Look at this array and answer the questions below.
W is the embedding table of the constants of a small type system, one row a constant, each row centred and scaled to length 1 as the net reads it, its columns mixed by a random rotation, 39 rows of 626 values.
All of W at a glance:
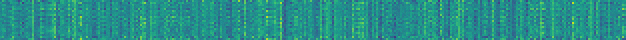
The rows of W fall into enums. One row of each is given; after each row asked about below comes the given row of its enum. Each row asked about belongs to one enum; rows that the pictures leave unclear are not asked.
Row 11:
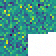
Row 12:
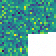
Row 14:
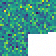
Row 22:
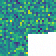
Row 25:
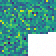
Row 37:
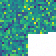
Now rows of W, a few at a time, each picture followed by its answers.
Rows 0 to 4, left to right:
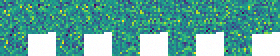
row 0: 11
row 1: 11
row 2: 22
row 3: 22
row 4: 12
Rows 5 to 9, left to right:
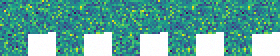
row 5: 14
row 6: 12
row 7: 25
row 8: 12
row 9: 12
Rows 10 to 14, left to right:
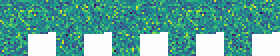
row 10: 25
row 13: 25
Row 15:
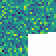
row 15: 12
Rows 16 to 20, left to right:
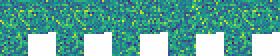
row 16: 25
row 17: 25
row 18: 22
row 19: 37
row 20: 25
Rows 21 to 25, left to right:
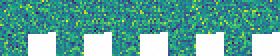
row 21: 14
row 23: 22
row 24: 37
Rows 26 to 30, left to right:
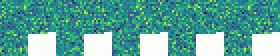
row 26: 12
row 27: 22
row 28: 37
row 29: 14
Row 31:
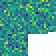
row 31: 14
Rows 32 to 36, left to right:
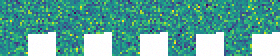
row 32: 22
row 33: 12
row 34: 22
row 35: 11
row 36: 37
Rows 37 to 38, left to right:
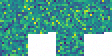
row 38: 25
